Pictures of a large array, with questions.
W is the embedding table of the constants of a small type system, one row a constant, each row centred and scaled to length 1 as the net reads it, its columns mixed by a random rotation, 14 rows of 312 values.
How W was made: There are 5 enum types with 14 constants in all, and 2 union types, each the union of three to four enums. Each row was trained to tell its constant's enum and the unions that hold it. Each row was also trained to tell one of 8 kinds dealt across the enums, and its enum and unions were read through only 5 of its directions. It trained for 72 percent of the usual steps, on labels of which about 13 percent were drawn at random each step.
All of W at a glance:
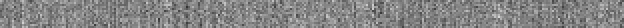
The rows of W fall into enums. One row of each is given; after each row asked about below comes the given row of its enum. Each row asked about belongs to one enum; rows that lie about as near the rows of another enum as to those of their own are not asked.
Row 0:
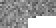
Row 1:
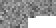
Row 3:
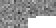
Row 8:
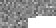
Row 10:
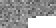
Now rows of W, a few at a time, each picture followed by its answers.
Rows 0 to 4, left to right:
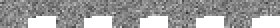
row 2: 1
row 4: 1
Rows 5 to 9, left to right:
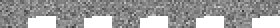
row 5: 8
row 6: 3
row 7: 1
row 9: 10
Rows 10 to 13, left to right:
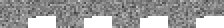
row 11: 3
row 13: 3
